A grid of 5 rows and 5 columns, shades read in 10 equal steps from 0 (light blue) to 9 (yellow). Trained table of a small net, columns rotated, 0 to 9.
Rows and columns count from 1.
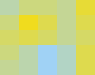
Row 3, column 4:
4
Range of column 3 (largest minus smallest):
7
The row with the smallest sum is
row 5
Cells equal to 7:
5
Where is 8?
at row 1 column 5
